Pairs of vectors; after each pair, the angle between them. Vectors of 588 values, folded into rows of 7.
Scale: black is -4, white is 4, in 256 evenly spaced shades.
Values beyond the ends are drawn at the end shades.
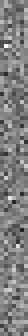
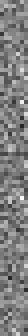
partly aligned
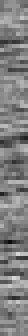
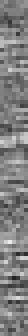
nearly opposite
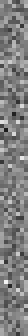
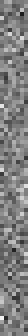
orthogonal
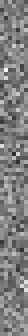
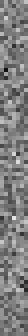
nearly opposite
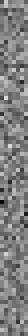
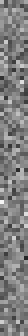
nearly opposite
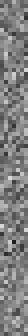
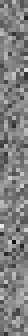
nearly parallel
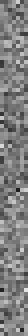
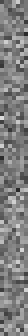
nearly parallel
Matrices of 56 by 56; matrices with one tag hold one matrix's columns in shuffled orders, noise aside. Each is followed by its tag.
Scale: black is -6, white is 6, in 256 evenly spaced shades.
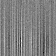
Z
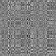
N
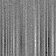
Z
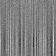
Z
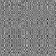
N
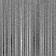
Z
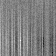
Z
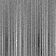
Z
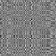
N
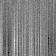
Z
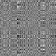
N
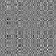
N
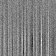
Z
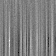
Z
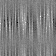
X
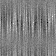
X
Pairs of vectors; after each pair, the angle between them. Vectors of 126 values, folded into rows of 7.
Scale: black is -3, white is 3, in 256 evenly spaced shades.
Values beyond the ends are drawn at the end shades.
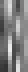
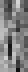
nearly opposite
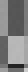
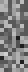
orthogonal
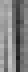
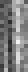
nearly opposite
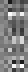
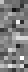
partly aligned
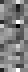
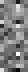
nearly opposite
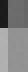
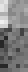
nearly opposite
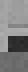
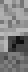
nearly parallel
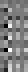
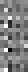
nearly opposite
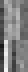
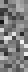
orthogonal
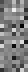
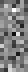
partly aligned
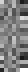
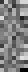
nearly opposite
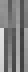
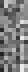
partly opposed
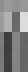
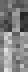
nearly opposite
